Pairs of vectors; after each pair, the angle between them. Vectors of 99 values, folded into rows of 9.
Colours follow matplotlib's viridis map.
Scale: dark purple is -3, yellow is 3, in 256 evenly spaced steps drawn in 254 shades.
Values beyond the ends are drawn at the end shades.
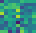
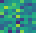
nearly parallel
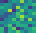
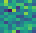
partly opposed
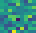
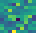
nearly parallel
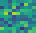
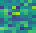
nearly parallel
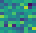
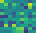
nearly opposite
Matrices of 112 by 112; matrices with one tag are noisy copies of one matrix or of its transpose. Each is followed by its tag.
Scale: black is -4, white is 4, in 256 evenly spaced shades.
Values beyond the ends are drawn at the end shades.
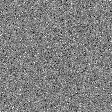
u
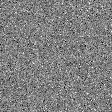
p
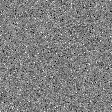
u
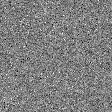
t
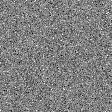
u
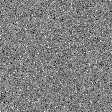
u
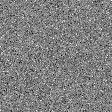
u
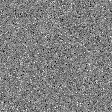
u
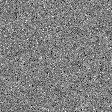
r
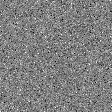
u
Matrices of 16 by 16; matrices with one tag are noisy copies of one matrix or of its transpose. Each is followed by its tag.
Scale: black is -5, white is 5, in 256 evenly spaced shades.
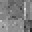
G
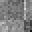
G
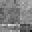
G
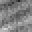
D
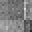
G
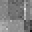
G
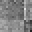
G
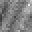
D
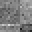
G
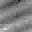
D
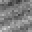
D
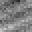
D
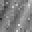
D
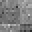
G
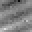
D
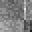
G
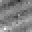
D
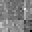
G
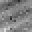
D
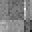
G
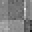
G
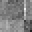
G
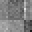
G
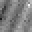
D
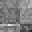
G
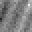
D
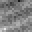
D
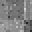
G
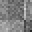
G
